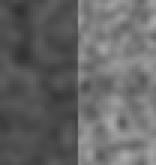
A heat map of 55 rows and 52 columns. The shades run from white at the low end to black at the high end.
The table splits into one row of 2 panels. Panel 1,1: high, blotchy, faint in contrast. Panel 1,2: middling, blotchy.
